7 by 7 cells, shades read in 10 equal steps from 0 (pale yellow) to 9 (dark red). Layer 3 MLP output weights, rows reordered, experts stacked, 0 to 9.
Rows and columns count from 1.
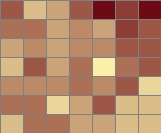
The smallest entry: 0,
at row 4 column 5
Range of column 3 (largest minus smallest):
4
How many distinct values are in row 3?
3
